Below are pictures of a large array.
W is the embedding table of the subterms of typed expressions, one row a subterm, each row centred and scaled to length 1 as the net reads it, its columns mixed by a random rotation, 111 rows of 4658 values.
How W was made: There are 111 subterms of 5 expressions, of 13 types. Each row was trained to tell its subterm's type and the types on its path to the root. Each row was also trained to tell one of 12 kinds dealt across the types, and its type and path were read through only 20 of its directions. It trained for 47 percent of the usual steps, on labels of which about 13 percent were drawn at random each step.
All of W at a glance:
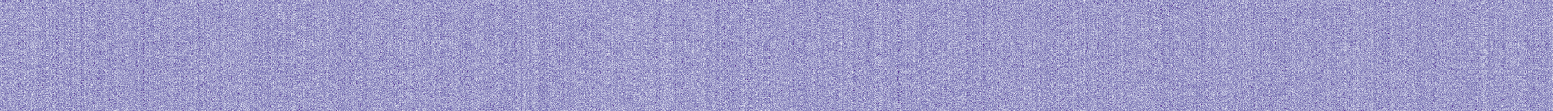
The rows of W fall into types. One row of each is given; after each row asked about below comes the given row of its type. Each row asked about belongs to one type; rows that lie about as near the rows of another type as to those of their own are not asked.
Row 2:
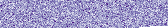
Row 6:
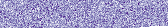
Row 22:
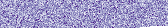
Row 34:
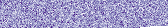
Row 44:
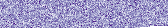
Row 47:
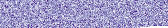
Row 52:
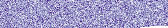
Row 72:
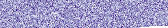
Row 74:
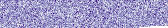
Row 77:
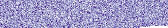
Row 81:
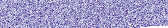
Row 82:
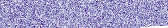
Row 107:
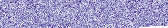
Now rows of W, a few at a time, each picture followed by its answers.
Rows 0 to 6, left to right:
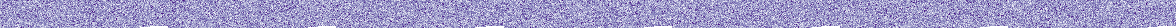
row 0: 44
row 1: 52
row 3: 44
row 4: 81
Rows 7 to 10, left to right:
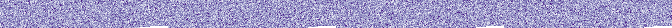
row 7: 72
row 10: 34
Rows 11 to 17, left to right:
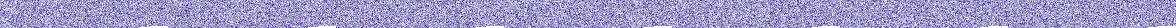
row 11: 81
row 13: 52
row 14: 81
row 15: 107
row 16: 6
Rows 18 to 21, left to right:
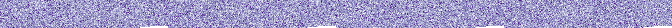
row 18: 47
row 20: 77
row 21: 52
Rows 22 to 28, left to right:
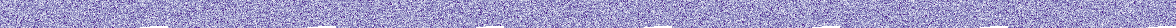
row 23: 44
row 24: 34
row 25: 77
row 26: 82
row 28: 47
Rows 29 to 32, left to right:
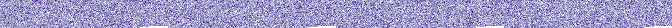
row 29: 74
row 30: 107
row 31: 22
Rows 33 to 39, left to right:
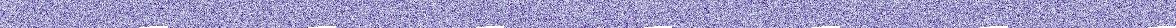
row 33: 81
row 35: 77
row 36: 52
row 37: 107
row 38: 81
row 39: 52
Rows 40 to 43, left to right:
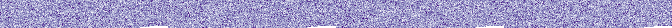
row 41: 2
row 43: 47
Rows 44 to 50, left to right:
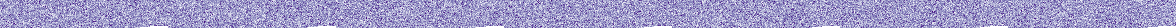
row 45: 107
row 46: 44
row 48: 72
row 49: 44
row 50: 72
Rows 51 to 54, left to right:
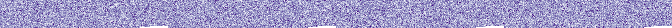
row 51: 77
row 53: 82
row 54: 34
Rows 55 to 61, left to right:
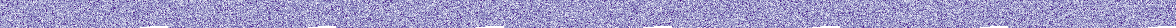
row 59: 6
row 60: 47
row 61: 47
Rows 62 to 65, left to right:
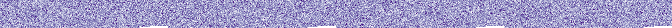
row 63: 107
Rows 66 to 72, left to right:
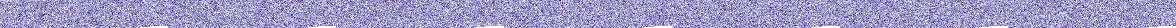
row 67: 74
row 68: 6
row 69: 82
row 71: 22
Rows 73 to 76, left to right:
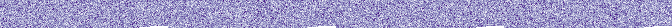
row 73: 52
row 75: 77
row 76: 22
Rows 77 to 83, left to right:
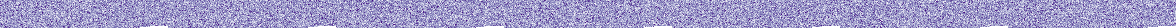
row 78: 34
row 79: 34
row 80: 44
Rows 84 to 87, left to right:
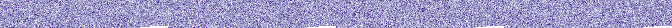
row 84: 72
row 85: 72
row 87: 107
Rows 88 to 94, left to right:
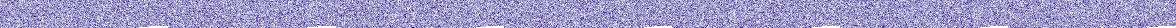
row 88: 6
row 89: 44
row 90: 34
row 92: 52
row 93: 74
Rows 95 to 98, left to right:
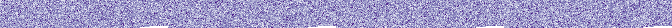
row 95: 52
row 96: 72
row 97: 81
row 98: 2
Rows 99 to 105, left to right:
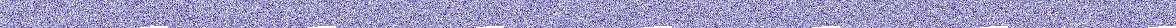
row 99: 44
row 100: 22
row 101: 81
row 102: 72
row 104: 81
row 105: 74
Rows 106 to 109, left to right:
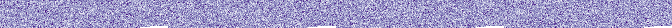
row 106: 82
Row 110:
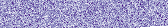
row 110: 34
